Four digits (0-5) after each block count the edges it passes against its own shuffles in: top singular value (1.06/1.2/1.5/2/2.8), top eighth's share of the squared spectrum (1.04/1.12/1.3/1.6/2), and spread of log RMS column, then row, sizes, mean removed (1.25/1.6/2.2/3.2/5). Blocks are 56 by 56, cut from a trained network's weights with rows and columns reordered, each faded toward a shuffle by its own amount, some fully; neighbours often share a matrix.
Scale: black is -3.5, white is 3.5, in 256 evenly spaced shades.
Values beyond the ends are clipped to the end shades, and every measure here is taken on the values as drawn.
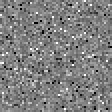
0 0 0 0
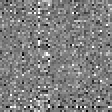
3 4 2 2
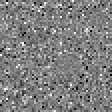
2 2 1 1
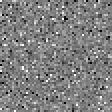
0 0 0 0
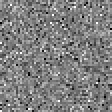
0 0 0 0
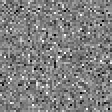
2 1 0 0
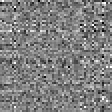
4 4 2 2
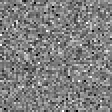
1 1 0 0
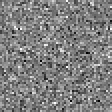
2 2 0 1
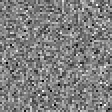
0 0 0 0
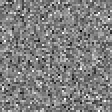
0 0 0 0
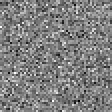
2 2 0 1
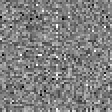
3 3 1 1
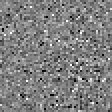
2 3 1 2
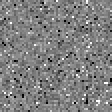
2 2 1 0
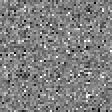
2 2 1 1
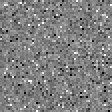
0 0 0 0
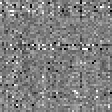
3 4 1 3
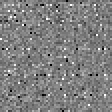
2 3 0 2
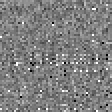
3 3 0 2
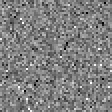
1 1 0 1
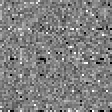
3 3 0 2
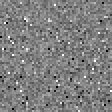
1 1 0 1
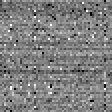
3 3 2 1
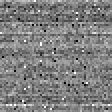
4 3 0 1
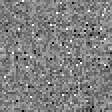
1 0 0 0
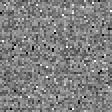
0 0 0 0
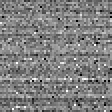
3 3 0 1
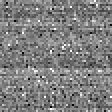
3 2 1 0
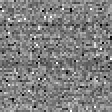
2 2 0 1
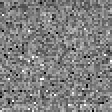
1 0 0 0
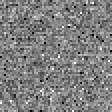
1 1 0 0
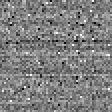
3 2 0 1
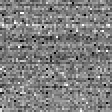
3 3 1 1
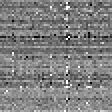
4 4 2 2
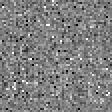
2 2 0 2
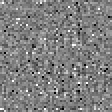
2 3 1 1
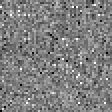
1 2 1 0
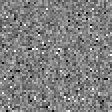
1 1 0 1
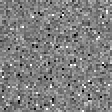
1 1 0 0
